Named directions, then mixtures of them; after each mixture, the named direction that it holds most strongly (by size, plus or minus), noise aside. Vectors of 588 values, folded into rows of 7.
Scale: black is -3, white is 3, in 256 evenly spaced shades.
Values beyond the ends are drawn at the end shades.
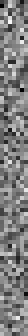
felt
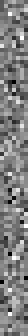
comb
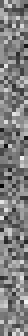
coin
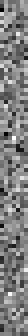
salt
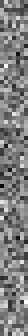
coin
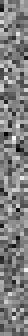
salt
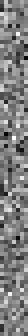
salt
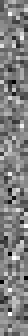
comb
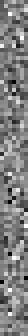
comb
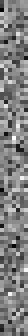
salt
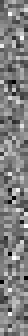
comb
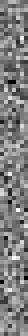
comb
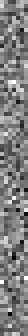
comb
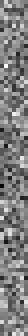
coin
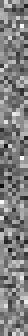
coin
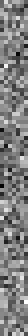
coin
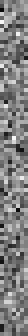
salt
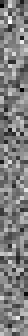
felt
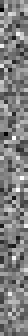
salt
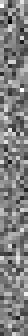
felt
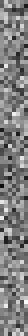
coin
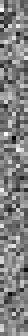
salt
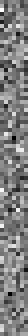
salt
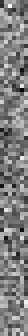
coin
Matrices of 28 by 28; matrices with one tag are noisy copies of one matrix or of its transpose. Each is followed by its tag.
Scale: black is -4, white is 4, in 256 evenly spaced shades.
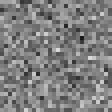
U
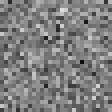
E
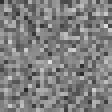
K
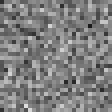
K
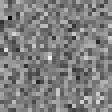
U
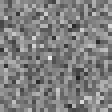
U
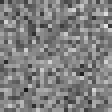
K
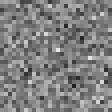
U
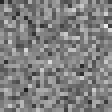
K
